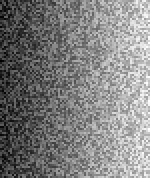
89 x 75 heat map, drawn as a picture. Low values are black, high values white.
Values rise toward the right. On average the colour sits 50% of the way up the scale. There are no regular stripes. Fine speckle covers the field.
